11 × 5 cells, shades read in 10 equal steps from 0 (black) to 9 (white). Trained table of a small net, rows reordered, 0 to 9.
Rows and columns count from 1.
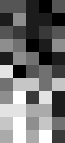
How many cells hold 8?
4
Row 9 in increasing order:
1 6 6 8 8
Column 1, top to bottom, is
3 1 3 5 1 8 4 5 8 7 6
